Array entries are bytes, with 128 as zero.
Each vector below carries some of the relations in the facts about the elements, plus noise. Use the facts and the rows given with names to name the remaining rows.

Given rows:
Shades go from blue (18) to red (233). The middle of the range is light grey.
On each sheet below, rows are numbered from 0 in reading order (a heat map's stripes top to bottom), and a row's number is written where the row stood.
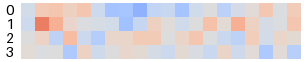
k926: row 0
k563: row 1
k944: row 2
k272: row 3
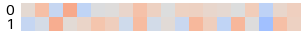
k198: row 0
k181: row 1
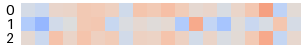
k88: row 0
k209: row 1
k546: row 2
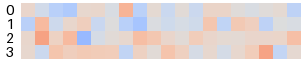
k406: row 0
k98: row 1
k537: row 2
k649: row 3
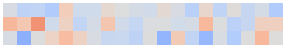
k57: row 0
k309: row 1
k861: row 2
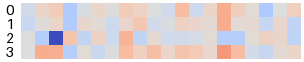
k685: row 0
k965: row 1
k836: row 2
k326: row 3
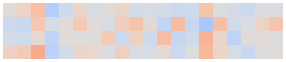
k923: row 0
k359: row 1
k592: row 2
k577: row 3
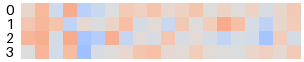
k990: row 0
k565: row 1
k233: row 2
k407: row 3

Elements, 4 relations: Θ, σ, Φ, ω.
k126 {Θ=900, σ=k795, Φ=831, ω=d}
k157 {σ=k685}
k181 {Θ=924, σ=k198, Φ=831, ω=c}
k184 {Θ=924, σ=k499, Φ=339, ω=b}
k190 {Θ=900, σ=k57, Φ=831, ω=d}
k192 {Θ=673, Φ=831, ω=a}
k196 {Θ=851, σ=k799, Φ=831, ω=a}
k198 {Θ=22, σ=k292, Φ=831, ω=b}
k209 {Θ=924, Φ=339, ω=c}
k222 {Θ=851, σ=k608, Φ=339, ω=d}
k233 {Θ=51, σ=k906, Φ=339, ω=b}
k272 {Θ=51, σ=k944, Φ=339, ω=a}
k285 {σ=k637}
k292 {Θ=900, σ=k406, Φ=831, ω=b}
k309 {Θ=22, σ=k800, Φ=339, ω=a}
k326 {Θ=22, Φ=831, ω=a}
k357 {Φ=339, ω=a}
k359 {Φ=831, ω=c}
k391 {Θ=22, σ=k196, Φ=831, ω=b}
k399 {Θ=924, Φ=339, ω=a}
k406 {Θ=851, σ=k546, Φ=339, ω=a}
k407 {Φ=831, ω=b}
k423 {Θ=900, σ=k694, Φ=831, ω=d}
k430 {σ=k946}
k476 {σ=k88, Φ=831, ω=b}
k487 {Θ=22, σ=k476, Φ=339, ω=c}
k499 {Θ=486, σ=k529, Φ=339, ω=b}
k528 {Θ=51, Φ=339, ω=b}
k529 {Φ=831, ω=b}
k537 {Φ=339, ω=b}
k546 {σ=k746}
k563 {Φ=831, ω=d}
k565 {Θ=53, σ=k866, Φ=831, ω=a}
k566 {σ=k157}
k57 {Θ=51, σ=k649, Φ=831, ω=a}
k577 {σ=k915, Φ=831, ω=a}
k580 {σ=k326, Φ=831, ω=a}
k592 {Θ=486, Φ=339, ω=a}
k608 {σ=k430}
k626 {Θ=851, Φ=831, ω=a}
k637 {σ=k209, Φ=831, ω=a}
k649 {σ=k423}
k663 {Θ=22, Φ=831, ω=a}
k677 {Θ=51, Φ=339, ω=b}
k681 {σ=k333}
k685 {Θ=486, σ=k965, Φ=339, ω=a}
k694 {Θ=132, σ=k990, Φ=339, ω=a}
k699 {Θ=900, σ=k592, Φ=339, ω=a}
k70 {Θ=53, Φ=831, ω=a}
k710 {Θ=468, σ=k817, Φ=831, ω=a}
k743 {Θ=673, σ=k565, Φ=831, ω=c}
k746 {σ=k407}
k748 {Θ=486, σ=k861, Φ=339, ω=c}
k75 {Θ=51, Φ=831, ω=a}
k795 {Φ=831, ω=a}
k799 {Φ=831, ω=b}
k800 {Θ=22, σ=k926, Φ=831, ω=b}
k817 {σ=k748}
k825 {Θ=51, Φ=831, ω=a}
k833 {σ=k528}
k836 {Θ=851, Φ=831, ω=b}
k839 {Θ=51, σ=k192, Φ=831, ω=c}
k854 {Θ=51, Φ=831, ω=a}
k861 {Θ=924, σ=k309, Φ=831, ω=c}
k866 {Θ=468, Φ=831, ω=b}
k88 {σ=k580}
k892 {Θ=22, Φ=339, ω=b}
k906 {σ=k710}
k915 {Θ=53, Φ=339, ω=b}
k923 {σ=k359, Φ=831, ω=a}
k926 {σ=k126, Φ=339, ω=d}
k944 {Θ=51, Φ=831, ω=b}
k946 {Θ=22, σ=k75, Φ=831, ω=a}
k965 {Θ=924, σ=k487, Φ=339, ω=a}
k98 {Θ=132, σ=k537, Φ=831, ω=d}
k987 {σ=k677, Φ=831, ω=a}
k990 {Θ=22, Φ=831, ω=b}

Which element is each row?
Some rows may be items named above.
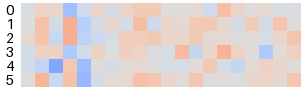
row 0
k580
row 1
k184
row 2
k990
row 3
k685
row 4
k292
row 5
k407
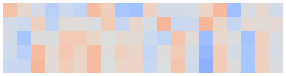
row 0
k710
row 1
k592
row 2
k743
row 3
k839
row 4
k839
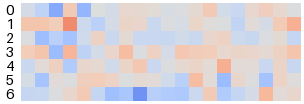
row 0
k292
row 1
k800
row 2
k699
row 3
k915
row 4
k965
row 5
k743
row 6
k126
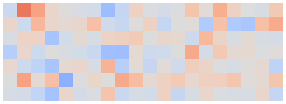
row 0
k563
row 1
k748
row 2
k580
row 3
k423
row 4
k406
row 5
k476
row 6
k694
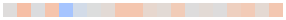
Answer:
k407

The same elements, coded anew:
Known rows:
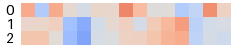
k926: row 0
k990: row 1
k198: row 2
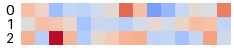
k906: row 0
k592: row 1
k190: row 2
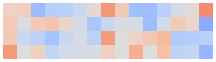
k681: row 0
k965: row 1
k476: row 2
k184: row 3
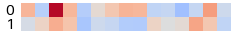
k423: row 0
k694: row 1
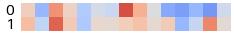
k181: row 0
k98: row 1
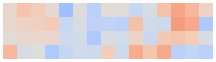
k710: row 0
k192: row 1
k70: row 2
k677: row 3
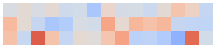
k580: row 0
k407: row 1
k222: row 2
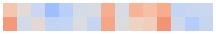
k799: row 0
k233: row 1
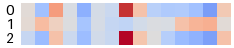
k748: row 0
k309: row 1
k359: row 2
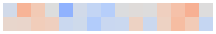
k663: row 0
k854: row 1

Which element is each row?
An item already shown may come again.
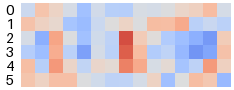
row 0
k326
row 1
k499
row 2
k839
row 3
k487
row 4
k563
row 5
k399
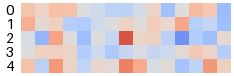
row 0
k399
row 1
k836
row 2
k743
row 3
k685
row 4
k563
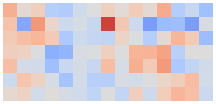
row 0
k836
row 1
k861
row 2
k406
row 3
k866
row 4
k915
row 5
k326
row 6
k795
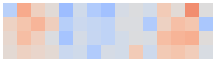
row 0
k946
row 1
k626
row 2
k309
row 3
k565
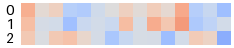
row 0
k836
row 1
k915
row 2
k965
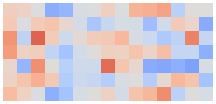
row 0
k866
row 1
k965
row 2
k126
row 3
k292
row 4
k209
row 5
k699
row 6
k800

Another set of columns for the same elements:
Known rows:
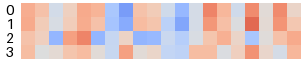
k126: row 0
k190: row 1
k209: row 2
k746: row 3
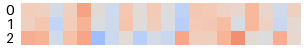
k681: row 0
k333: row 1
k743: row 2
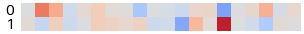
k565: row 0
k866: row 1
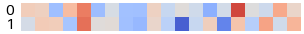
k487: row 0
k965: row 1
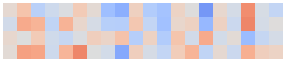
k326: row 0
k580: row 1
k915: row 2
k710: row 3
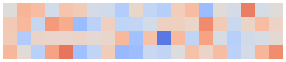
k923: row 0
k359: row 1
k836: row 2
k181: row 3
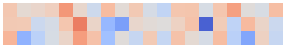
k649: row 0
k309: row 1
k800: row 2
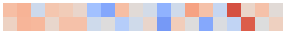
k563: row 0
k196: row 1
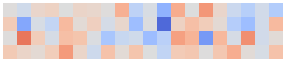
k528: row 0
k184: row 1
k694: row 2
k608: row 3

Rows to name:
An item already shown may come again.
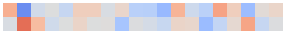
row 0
k198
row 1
k70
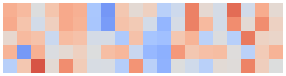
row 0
k926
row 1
k126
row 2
k699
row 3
k292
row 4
k685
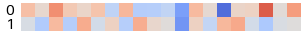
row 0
k406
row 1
k476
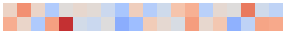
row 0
k192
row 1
k861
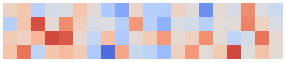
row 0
k663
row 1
k685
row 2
k748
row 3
k98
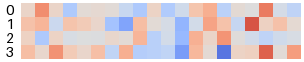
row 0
k192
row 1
k563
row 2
k407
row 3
k406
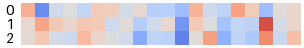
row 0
k198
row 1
k626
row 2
k399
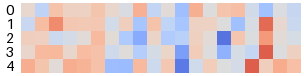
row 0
k233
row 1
k592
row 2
k946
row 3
k196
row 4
k222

